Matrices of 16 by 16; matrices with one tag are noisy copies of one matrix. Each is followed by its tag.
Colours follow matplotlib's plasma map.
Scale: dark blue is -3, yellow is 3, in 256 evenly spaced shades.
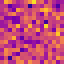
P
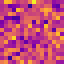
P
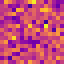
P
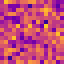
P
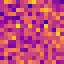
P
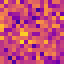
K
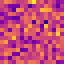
P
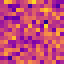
P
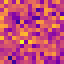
K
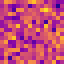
P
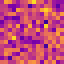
P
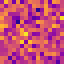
K
